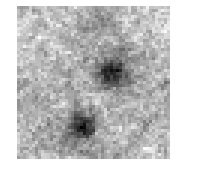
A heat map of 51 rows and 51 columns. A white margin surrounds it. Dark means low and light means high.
There are two dips. The halves do not mirror each other. Most values sit high, with a long tail of low ones. The field is mottled with small blotches.
